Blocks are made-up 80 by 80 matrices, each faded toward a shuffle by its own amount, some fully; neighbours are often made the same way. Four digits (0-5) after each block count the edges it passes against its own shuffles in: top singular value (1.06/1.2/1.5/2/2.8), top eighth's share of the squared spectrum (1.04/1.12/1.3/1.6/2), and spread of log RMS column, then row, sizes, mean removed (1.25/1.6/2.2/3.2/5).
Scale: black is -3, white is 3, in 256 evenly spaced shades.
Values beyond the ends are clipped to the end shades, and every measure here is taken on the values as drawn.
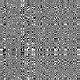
5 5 4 3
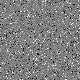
1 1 0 0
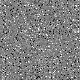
3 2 1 1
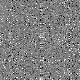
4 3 1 1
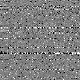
4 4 1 3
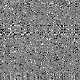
4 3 1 2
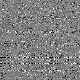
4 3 0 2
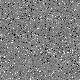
2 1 0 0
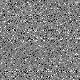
3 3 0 2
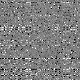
4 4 1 3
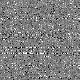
3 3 0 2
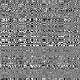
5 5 2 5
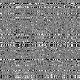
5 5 2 4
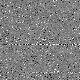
3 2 0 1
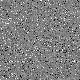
2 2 0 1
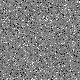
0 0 0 0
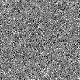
2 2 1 0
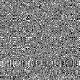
4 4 2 2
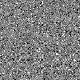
3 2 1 1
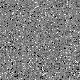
3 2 1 1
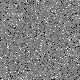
0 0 0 0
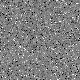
1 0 0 0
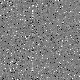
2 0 0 0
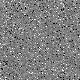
2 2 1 0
